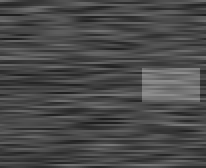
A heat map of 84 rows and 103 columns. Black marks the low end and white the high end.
Streaks run across, left to right. An odd patch, higher than its surroundings, sits in the middle right. Overall the values sit about 30% of the way up the scale. The ninth with the highest average is the middle right.
